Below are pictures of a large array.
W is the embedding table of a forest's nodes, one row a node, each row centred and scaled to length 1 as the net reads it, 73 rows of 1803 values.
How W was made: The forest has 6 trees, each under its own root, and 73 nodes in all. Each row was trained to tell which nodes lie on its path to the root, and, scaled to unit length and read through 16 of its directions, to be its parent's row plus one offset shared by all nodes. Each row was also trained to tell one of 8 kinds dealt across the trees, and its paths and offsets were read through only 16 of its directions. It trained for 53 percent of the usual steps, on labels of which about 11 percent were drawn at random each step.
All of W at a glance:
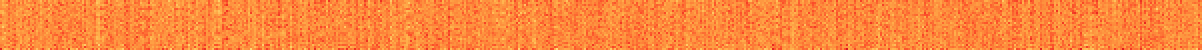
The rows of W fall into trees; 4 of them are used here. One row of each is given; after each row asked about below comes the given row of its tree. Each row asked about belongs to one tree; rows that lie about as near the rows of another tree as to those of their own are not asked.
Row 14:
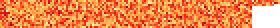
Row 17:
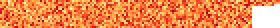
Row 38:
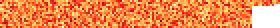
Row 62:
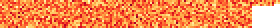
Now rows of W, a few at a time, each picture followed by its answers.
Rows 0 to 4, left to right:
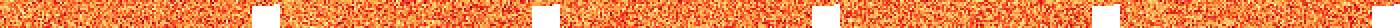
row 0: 17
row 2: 14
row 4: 14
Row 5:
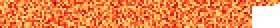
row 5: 17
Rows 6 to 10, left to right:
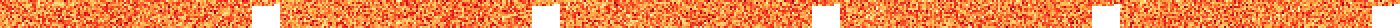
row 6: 62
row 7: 17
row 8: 17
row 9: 14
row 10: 62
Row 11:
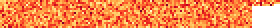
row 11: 17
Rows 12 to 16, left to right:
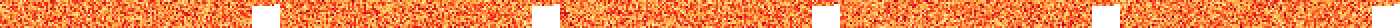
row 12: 38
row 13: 38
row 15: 14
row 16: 17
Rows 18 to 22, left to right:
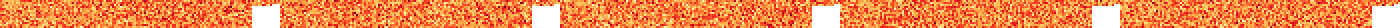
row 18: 17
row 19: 14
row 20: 14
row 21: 62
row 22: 17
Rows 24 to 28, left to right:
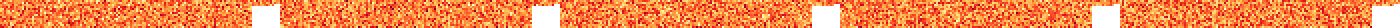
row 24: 38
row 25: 62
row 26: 38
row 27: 38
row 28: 14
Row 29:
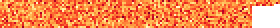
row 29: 14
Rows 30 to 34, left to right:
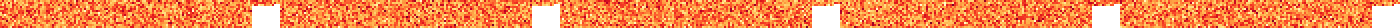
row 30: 38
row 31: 14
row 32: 14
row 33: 17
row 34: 62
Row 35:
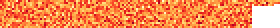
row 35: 62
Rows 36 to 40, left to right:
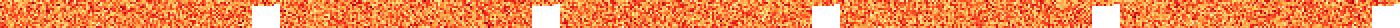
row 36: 38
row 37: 14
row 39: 14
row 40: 17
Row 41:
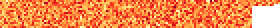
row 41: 17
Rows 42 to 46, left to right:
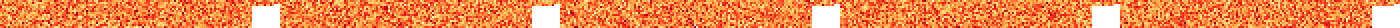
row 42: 14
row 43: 62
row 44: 62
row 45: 38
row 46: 14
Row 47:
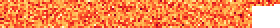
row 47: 38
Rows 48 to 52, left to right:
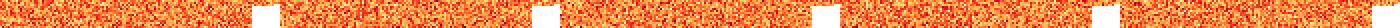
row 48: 62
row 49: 62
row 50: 38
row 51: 62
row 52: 62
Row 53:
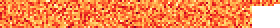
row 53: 38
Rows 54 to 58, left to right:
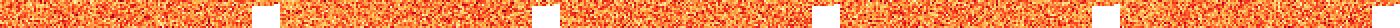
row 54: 14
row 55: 17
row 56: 62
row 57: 14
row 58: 14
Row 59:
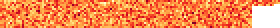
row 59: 17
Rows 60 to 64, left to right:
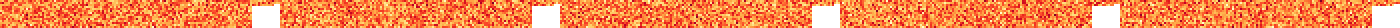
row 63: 17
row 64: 14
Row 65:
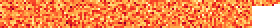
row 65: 38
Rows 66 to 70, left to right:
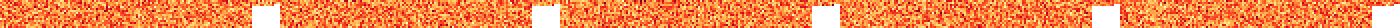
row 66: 62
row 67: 62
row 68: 62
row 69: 14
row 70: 14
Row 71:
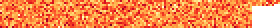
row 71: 38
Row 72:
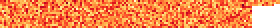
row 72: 62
